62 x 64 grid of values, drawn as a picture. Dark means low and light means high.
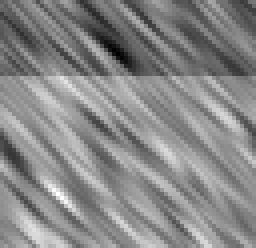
The grain runs diagonally down to the right. The bottom part is higher, past a seam about 30% of the way down. No lone cell stands out from its neighbours.
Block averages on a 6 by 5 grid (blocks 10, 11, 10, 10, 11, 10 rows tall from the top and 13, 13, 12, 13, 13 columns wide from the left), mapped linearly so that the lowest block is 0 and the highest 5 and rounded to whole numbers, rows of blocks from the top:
1 1 1 1 1
2 2 0 2 1
5 5 5 4 4
3 4 3 5 4
3 4 4 4 4
5 4 5 4 3
